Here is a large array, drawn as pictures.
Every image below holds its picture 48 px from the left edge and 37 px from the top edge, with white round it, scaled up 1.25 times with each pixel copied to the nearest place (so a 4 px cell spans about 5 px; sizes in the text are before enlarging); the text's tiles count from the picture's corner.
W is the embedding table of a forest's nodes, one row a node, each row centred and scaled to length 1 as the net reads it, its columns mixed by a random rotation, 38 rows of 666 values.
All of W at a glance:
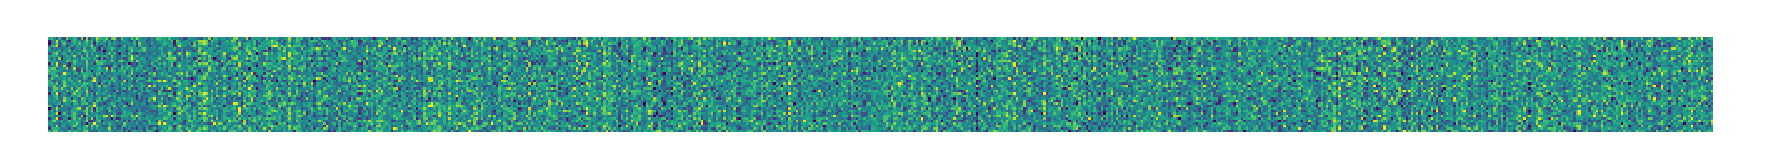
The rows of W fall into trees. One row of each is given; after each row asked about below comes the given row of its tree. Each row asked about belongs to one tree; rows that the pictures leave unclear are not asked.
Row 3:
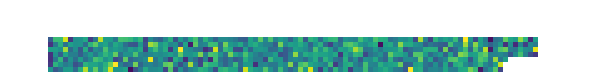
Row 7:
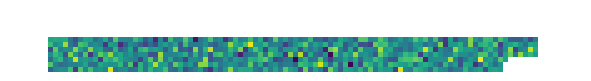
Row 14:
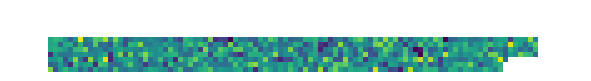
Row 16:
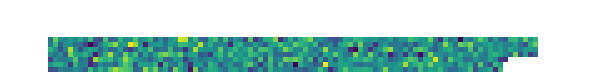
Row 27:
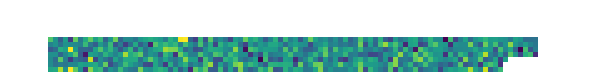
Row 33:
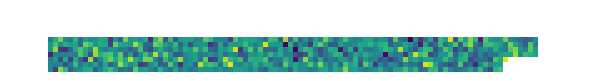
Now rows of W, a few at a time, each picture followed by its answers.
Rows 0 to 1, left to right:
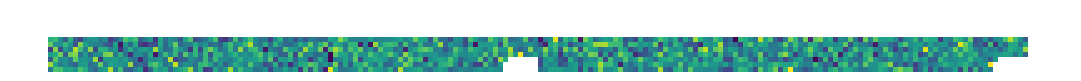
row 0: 7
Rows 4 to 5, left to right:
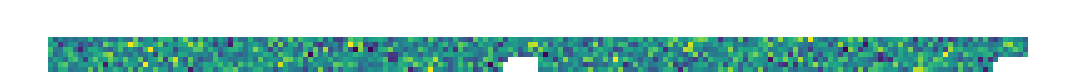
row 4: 16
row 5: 16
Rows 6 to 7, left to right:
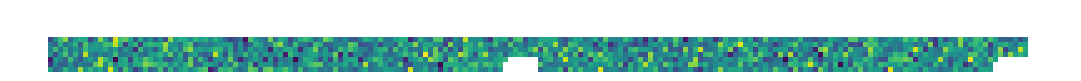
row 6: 3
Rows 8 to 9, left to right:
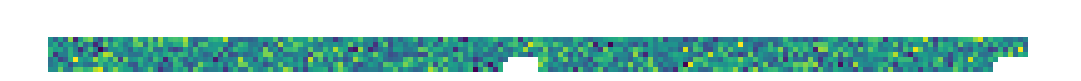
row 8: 16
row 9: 7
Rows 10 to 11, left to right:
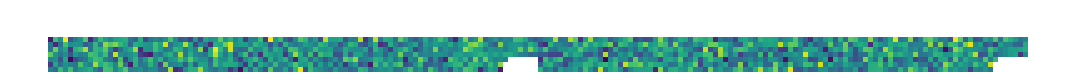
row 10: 3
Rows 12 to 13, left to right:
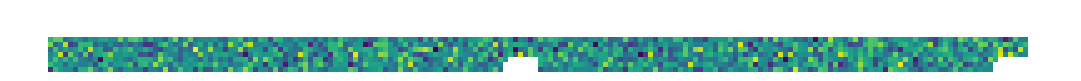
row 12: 7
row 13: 7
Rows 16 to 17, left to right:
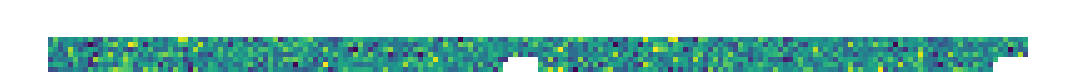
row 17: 27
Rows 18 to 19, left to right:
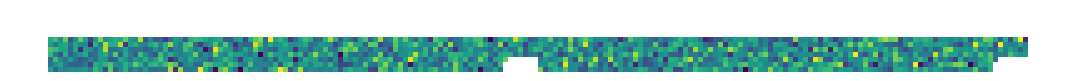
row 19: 14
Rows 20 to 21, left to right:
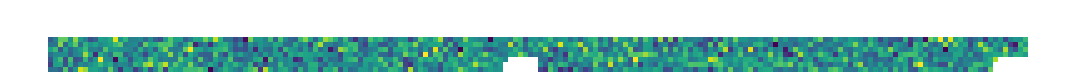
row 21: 33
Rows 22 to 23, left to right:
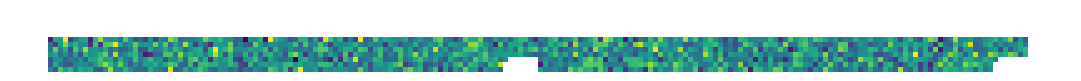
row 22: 3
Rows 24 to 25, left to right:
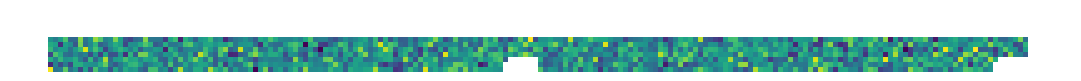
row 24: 14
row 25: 14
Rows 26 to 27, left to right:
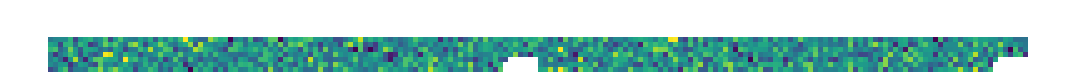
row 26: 16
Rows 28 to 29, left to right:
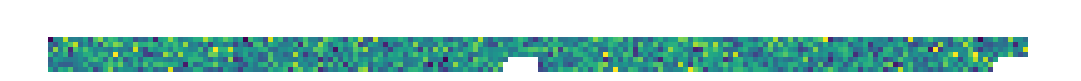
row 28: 3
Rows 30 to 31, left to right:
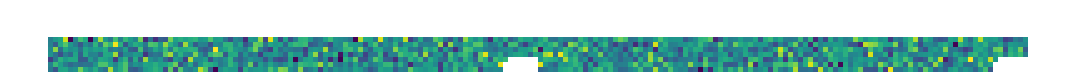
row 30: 3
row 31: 7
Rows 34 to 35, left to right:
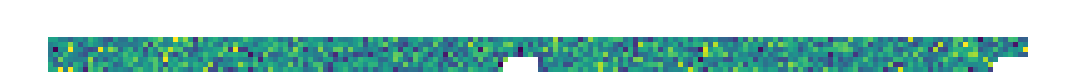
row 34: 27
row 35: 3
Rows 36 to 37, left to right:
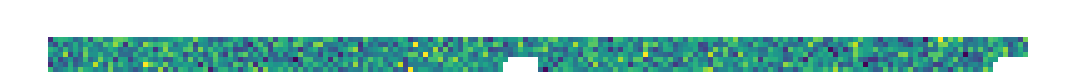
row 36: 3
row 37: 33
